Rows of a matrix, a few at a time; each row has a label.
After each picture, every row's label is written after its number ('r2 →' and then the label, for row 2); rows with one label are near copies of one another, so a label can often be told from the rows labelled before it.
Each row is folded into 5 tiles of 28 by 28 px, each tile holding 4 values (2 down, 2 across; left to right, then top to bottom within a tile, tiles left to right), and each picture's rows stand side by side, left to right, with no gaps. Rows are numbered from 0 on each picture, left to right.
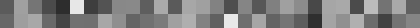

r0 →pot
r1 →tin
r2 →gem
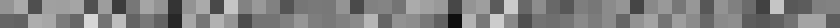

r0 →tin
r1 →gem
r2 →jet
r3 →gem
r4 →jet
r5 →pot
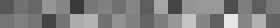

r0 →jet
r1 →tin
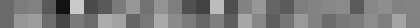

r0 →pot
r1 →pot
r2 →jet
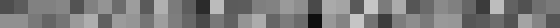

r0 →jet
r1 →pot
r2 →gem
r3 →pot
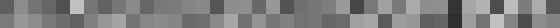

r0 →pot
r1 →jet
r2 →jet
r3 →gem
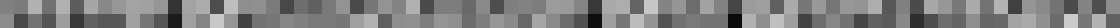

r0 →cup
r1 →gem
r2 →jet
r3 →jet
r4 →gem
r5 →gem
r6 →cup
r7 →tin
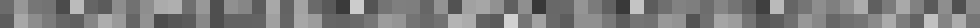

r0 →pot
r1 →cup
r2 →pot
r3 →tin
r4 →pot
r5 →pot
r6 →tin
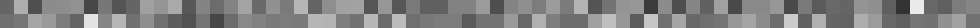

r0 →tin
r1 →cup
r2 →tin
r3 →jet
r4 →tin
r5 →tin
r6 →pot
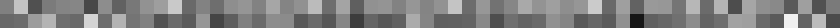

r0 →tin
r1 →cup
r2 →cup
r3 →cup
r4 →cup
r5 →tin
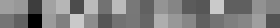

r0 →gem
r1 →pot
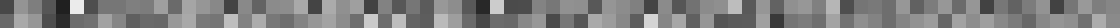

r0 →pot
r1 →tin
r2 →tin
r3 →pot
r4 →tin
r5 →cup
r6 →jet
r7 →jet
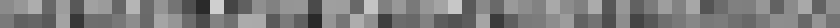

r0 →cup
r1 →pot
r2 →gem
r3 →cup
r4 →cup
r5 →jet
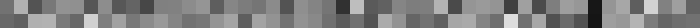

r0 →tin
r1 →jet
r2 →pot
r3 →tin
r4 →gem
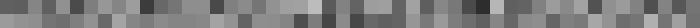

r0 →jet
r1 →jet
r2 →cup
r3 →pot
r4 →tin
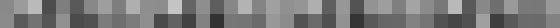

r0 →cup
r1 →cup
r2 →cup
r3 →cup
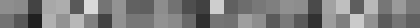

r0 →gem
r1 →pot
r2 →gem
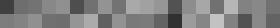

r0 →jet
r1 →gem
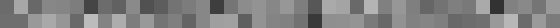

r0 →tin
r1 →jet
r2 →gem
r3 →jet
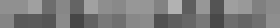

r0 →cup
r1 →cup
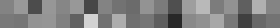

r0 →tin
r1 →gem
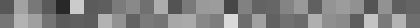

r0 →pot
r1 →tin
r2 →tin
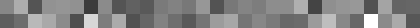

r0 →tin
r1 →jet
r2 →tin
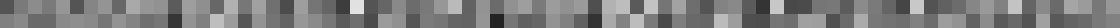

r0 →jet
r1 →gem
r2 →pot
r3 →cup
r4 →gem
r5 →pot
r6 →pot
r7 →cup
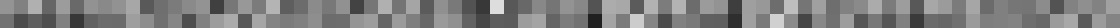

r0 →cup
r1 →jet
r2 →jet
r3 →pot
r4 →gem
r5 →gem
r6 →cup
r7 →jet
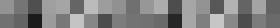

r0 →gem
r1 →gem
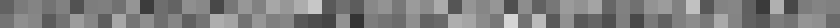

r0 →jet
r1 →jet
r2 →cup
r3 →tin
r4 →cup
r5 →pot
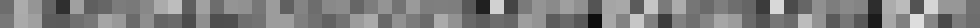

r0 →pot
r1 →cup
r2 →jet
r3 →pot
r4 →gem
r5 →pot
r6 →gem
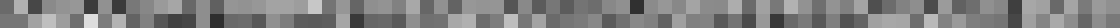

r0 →tin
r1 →cup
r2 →cup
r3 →tin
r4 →jet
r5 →cup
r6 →tin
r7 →gem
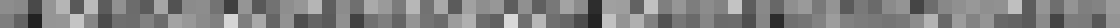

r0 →gem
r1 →tin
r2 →cup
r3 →tin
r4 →gem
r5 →cup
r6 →jet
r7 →cup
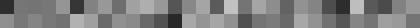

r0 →jet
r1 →gem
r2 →pot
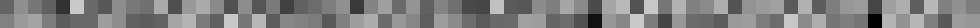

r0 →pot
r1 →tin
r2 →jet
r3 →pot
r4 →gem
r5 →tin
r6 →gem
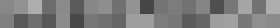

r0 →cup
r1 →jet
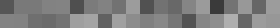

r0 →jet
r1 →jet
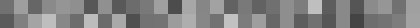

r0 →tin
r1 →tin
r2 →cup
